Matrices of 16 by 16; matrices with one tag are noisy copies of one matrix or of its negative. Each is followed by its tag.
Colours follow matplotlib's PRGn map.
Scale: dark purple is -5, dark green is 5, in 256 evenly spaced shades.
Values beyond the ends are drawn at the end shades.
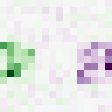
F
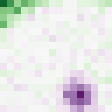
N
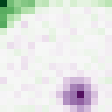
N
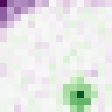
N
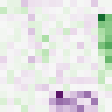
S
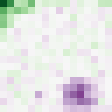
N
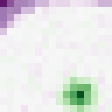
N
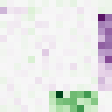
S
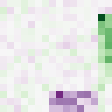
S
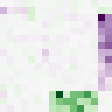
S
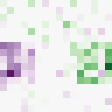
F
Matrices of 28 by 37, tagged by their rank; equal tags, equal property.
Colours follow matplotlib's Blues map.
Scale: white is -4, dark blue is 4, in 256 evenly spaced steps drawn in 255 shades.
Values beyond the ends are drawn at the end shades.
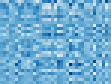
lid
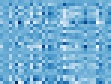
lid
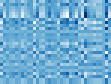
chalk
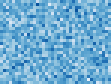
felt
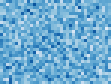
felt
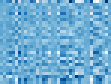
lid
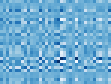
chalk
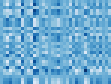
chalk
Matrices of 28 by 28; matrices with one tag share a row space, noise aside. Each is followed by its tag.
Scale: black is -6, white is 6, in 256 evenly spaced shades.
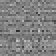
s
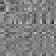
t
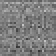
s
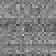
s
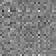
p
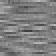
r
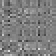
p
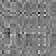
p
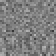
t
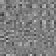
t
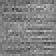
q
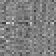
t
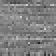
q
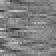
r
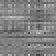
q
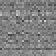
s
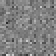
t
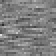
r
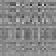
s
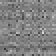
s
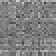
s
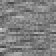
r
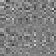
t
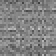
s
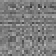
s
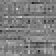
q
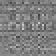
s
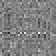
p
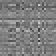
s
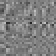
t
